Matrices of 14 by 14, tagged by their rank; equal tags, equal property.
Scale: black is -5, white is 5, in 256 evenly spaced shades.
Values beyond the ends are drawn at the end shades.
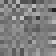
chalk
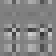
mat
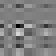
mat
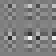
mat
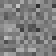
chalk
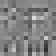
chalk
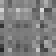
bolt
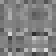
bolt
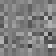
bolt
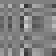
mat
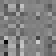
bolt
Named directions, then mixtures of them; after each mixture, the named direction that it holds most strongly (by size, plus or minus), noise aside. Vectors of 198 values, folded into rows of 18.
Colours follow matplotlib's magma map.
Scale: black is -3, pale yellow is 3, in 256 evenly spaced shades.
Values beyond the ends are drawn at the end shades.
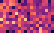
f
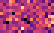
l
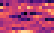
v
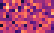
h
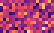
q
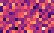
q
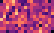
f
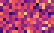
q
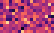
l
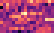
v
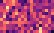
f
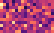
h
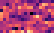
v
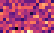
q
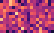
f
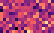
q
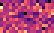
q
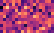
h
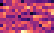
v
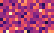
q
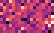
l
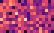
f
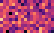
f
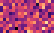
q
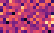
l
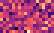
q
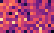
f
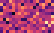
q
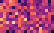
f
